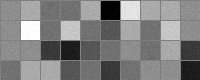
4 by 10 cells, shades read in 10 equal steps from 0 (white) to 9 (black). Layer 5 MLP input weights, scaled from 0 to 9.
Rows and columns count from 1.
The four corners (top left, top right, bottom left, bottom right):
4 4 5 8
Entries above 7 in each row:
1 0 1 1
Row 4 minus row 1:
1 0 -2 1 2 -2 4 1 1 4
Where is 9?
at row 1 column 6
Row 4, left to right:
5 3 3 6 5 7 5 4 4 8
